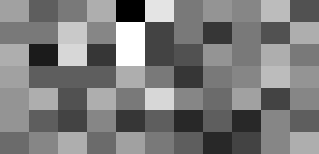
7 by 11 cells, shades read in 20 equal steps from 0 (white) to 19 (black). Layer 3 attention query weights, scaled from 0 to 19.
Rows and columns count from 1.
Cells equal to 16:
3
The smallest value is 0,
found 2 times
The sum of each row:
101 101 102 106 96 135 111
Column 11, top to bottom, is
13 6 10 8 9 12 6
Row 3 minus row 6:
-2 5 -11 6 -15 2 -3 -4 -6 -3 -2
